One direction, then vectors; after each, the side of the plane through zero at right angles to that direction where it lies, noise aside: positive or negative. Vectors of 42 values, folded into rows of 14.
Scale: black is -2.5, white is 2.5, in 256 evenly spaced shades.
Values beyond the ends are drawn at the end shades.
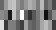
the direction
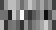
positive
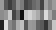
negative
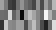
negative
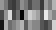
negative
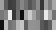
negative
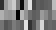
positive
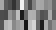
negative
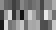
negative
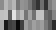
positive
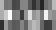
negative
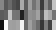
negative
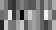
negative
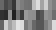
negative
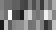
negative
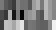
negative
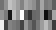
positive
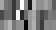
negative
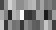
positive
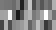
negative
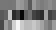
negative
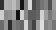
positive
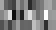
negative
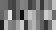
negative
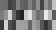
negative
